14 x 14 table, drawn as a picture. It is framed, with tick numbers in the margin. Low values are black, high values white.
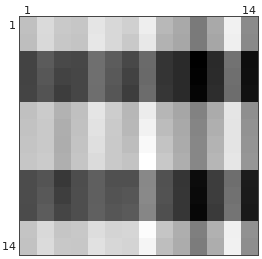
The middle left is the calmest part. Horizontal stripes repeat 2 times down the table. The centre is the ninth with the highest average.
